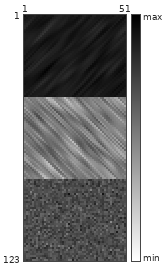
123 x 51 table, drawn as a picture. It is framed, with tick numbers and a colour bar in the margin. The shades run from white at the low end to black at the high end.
The table splits into 3 rows of 1 panel. Panel 1,1: very high, slanting up to the right, faint in contrast. Panel 2,1: middling, slanting down to the right. Panel 3,1: high, fine-grained.
